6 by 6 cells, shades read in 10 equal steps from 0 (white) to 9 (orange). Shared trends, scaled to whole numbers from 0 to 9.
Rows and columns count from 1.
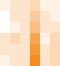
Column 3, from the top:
2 2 2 2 2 2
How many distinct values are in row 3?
4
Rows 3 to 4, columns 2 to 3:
1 2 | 3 2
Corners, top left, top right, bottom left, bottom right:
1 1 1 3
